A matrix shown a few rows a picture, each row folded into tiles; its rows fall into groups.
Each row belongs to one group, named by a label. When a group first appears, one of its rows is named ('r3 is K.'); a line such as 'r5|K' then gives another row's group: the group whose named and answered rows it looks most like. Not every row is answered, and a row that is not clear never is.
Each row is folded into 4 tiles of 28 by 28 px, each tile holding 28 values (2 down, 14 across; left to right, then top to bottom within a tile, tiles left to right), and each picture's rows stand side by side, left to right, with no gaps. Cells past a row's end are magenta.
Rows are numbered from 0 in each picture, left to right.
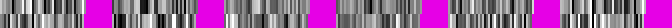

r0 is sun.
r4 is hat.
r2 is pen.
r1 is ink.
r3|ink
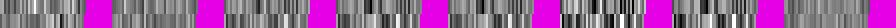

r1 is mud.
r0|pen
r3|ink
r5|ink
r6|ink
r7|pen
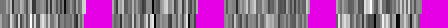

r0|sun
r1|hat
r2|sun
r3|pen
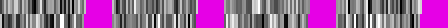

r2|pen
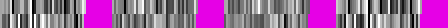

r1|sun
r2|pen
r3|sun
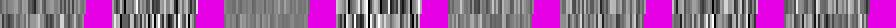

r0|ink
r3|sun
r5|hat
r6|hat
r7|mud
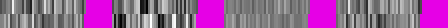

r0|mud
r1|ink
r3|mud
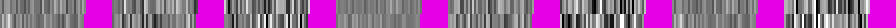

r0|pen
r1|mud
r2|hat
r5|ink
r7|sun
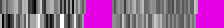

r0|ink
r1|sun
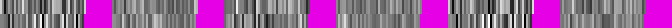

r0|hat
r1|sun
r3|pen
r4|hat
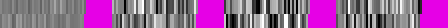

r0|pen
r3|mud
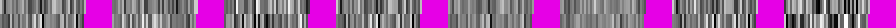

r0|hat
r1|sun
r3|hat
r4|hat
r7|ink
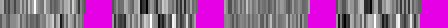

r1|ink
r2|hat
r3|ink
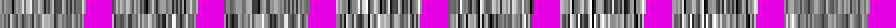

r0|sun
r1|ink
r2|ink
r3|sun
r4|mud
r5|sun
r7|pen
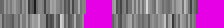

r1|pen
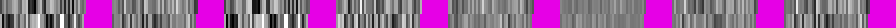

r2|ink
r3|hat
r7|mud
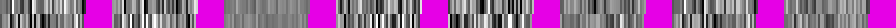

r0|mud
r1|sun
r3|hat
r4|ink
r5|ink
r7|mud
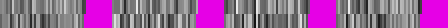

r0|mud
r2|mud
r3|mud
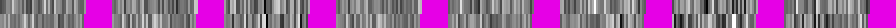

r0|mud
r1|sun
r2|hat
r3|sun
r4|mud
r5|pen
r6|ink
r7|mud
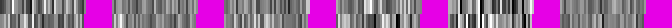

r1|pen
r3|pen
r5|hat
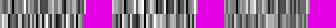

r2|sun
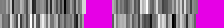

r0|sun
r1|pen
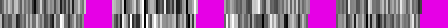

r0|ink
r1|sun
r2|pen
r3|mud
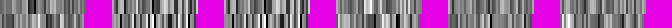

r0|ink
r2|hat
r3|pen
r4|hat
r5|pen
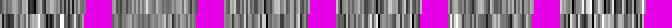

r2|hat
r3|hat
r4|pen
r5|sun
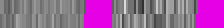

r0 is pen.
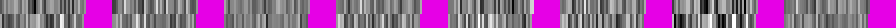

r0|ink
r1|mud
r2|hat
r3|hat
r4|sun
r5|hat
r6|ink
